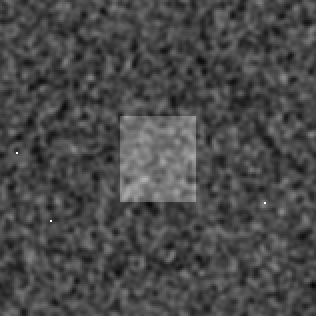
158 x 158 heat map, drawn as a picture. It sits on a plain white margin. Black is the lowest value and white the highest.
In the centre lies a patch that is higher than the rest. There are no regular stripes. Three lone cells stand out, each far higher than its neighbours. No overall slope runs across the table. The centre is the ninth with the highest average.
